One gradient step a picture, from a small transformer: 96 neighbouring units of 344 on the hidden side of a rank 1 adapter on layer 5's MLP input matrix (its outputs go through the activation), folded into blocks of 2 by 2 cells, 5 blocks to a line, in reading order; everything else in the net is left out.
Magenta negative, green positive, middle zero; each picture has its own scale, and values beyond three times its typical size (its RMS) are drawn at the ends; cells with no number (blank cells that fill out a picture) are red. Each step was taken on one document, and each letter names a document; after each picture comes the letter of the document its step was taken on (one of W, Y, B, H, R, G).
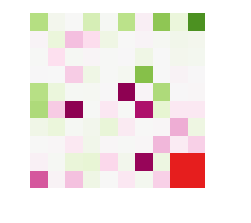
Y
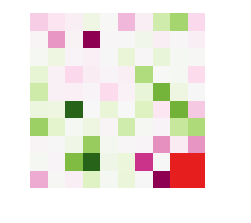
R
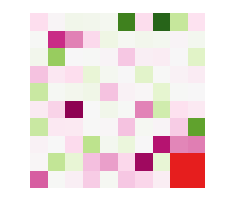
R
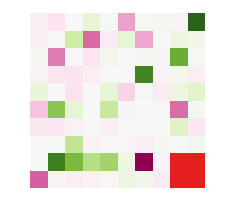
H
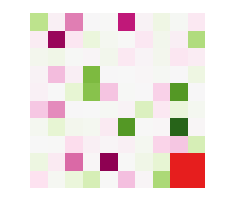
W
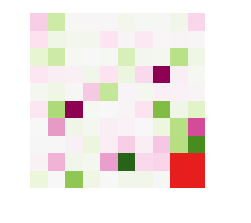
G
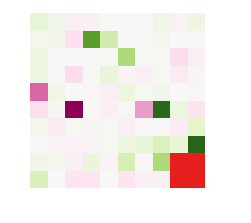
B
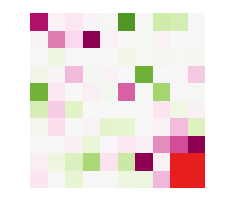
R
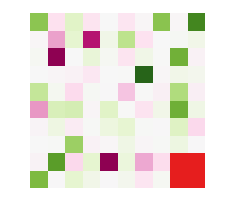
H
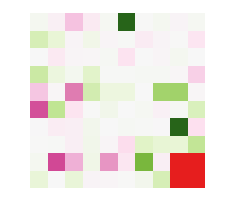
W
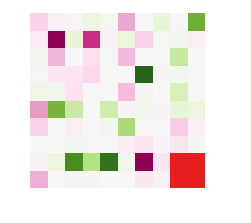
H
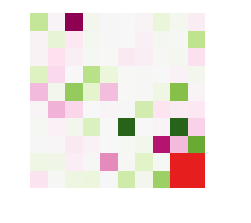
W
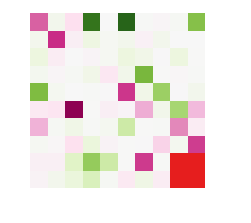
Y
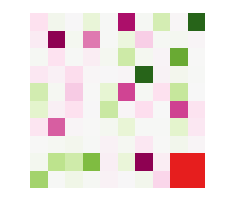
H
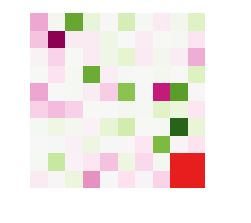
W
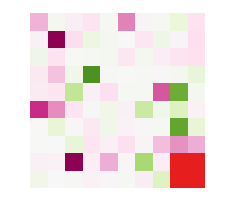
W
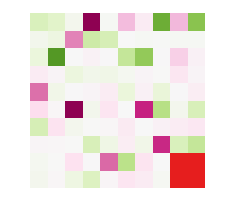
B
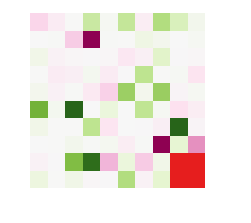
R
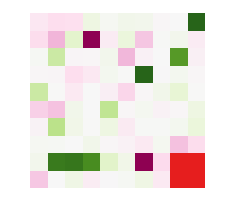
H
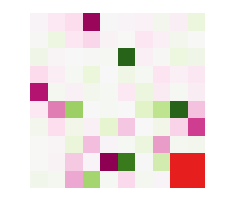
G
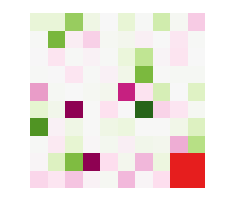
Y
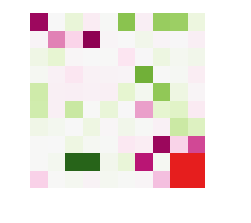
R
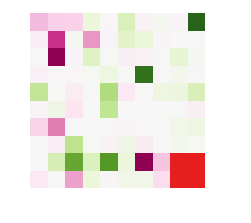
H
